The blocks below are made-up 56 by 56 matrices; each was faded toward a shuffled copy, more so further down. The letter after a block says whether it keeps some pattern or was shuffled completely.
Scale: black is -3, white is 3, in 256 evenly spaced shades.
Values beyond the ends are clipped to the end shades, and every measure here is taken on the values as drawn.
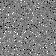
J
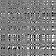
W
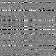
W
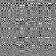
W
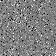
J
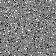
J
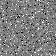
J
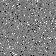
J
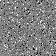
J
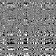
W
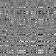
W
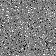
J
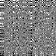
W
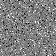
J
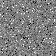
J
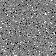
J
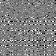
W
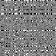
W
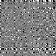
W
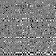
W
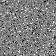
J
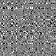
W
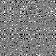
W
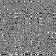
W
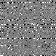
W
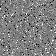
J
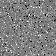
J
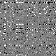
W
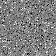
J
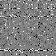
W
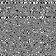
W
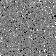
J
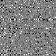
W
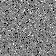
J
